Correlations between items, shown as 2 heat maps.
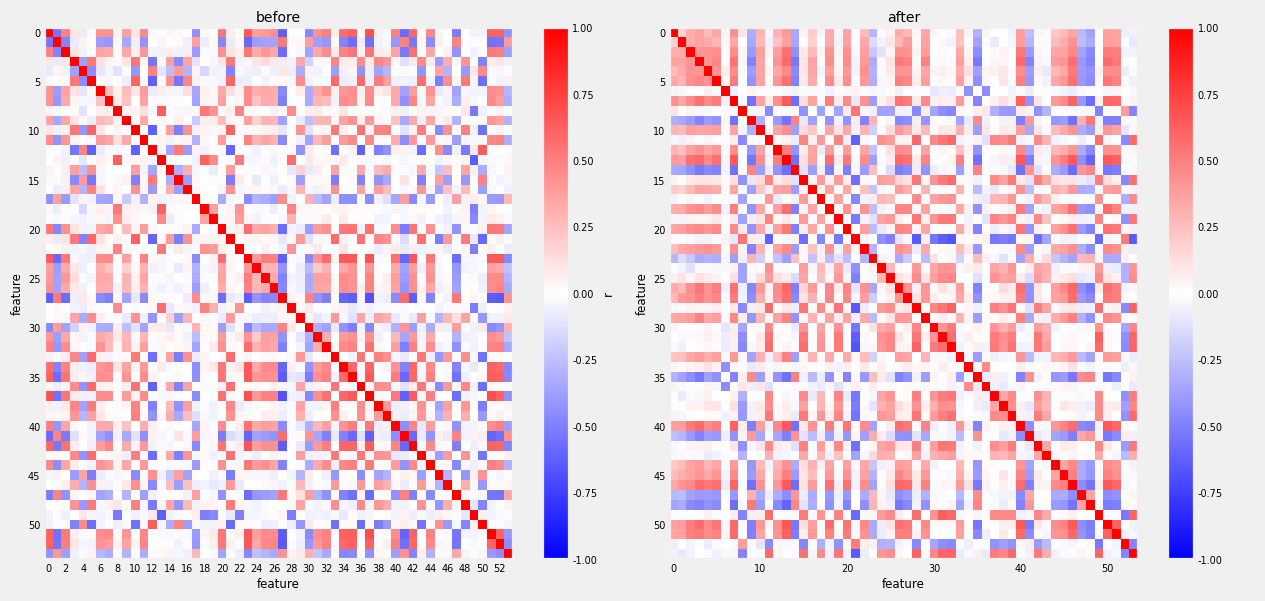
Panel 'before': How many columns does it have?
54
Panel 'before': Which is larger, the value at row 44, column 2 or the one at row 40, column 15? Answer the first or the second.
the first
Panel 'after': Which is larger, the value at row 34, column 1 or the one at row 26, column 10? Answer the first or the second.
the second
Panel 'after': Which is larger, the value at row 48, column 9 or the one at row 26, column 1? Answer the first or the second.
the first
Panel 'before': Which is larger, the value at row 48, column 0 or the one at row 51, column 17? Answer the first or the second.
the first
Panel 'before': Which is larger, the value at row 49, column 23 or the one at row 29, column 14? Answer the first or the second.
the second
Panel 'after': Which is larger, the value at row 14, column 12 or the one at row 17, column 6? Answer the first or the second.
the second
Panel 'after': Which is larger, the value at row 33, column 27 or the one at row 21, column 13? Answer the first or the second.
the first
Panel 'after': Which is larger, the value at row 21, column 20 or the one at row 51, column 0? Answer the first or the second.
the second
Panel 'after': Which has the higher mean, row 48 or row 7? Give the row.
7
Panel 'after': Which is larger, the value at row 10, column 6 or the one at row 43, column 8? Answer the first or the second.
the first
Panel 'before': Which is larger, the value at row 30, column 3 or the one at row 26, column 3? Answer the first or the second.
the second
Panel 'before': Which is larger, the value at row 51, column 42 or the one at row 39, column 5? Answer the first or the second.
the first
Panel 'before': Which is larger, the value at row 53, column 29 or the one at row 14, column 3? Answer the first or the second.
the second
